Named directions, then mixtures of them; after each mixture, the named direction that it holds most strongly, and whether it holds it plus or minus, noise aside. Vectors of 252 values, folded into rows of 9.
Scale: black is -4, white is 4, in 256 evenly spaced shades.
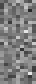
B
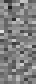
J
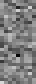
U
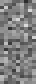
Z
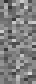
J, plus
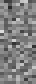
J, plus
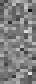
B, plus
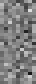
B, minus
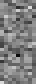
U, plus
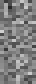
J, plus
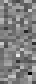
B, minus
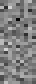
Z, minus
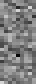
U, plus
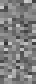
B, minus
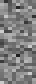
U, plus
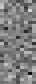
B, minus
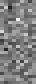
J, plus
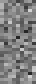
B, minus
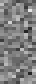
B, minus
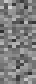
J, minus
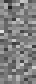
J, plus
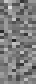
J, minus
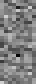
U, plus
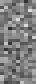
Z, plus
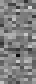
U, plus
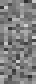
Z, plus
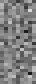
B, minus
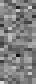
U, plus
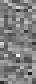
U, minus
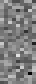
B, minus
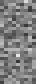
Z, minus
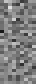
J, minus
